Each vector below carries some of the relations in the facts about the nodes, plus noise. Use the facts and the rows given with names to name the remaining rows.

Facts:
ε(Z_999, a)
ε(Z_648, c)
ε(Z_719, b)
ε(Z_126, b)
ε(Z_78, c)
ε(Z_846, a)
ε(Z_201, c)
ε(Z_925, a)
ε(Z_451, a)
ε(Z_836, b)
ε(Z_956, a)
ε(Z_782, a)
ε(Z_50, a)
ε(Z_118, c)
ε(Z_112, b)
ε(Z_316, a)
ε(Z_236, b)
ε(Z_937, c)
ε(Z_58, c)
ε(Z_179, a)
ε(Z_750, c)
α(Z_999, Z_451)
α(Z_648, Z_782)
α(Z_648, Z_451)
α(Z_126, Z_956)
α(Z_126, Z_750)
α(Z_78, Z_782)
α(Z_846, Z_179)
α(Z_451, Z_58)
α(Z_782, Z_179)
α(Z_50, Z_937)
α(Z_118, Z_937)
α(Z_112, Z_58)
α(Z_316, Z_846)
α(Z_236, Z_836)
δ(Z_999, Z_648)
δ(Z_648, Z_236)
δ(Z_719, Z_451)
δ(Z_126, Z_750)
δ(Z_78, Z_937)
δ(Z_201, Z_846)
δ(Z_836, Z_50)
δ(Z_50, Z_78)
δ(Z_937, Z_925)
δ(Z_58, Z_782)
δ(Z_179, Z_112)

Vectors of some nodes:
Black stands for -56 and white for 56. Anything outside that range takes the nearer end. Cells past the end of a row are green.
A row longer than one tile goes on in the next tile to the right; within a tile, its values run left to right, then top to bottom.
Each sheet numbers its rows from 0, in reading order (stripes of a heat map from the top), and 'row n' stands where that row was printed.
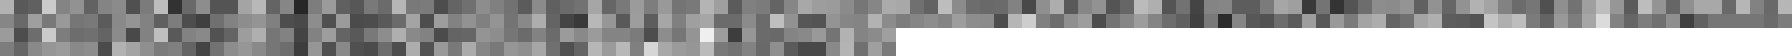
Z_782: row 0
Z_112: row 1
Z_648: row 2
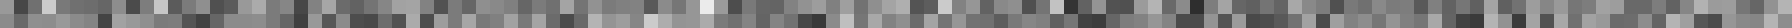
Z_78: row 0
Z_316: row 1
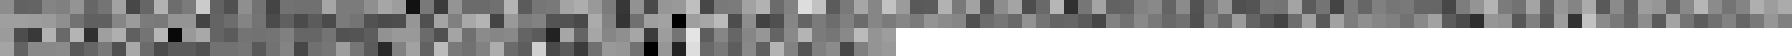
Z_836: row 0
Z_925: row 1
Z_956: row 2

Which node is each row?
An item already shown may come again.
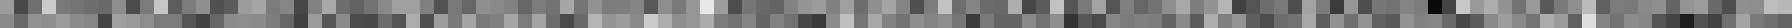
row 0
Z_78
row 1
Z_937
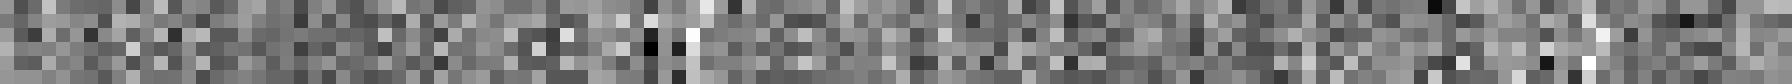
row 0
Z_58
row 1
Z_118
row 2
Z_126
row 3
Z_648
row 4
Z_719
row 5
Z_750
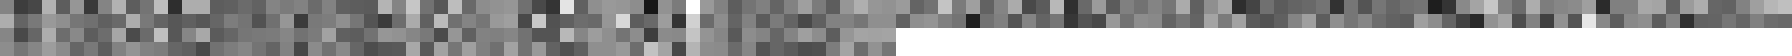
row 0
Z_750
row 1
Z_50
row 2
Z_201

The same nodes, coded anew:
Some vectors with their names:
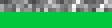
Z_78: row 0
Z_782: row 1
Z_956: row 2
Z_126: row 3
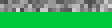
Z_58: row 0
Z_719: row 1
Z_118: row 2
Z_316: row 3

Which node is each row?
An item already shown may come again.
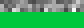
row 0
Z_719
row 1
Z_648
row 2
Z_750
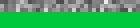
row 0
Z_925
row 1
Z_201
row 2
Z_58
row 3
Z_782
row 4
Z_937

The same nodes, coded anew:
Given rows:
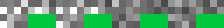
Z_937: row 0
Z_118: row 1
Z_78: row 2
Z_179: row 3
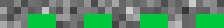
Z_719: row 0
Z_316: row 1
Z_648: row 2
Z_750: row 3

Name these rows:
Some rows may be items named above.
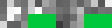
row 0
Z_50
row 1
Z_112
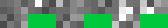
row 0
Z_58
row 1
Z_78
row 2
Z_50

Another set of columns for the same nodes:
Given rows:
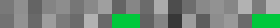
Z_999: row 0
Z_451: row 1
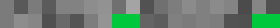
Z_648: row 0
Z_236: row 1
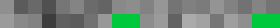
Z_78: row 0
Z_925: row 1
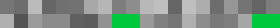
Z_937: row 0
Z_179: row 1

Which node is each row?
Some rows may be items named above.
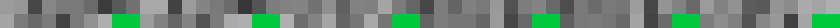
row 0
Z_782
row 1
Z_782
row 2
Z_50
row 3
Z_112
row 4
Z_112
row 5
Z_58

